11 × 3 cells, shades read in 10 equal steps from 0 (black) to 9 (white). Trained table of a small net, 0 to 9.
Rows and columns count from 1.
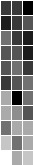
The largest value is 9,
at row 11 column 1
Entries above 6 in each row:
0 0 0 0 0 0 0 0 0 1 2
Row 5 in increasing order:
2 3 4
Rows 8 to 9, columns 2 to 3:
5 3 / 6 6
